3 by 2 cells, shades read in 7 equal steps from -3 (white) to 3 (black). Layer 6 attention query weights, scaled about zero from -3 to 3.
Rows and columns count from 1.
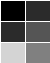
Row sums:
5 3 -2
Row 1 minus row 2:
1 1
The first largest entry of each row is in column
1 1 2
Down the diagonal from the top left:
3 1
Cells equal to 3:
1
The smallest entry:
-2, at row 3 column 1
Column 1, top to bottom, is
3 2 -2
